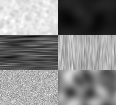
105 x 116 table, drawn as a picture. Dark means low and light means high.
The table splits into 3 rows of 2 panels. Panel 1,1: very high, blotchy, faint in contrast. Panel 1,2: very low, smooth, faint in contrast. Panel 2,1: low, streaked across. Panel 2,2: high, streaked downward. Panel 3,1: high, fine-grained. Panel 3,2: middling, smooth, strong in contrast.
